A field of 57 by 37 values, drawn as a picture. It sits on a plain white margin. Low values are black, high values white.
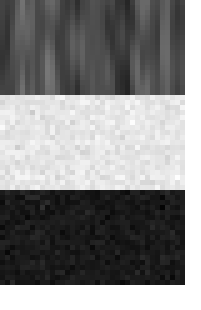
The table splits into 3 rows of 1 panel. Panel 1,1: low, streaked downward. Panel 2,1: very high, fine-grained, faint in contrast. Panel 3,1: very low, fine-grained, faint in contrast.
